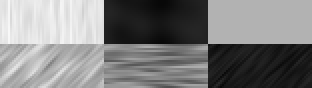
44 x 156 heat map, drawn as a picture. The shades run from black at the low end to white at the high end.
It is made of 2 by 3 panels. Panel 1,1: very high, streaked downward, faint in contrast. Panel 1,2: very low, smooth, faint in contrast. Panel 1,3: high, flat. Panel 2,1: high, slanting up to the right. Panel 2,2: middling, streaked across. Panel 2,3: very low, slanting up to the right, faint in contrast.
